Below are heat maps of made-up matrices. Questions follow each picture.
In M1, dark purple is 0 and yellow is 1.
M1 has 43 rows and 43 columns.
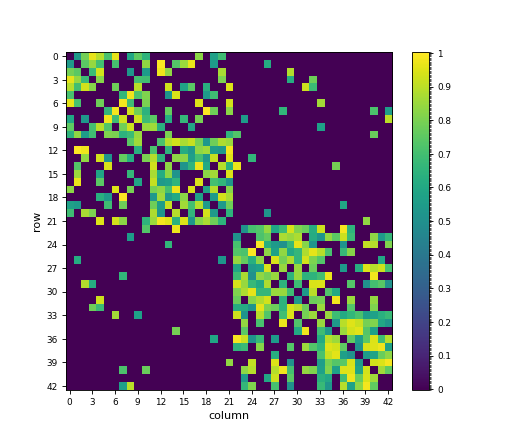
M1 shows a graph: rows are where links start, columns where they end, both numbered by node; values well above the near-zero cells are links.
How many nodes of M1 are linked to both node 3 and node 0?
6
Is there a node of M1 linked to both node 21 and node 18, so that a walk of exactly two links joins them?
yes
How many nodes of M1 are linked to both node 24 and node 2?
2
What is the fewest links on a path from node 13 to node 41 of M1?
3
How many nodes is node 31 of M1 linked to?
12
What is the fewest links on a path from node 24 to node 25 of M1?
1
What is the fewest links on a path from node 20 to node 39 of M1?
2
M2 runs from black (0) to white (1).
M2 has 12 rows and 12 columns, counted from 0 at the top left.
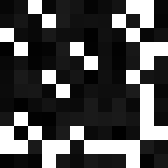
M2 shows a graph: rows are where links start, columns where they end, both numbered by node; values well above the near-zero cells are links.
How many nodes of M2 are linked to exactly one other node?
1
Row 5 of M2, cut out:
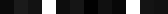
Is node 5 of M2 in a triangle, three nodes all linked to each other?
no
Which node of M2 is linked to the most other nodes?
node 10
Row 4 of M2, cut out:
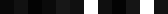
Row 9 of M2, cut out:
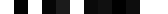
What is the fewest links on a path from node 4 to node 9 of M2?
2
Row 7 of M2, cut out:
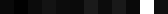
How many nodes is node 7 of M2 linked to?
1
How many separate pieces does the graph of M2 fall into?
1
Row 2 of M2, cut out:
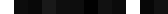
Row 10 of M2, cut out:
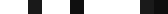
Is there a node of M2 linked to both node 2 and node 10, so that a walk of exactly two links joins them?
yes
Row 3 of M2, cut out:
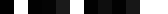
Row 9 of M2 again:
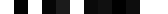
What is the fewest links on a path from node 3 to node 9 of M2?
2
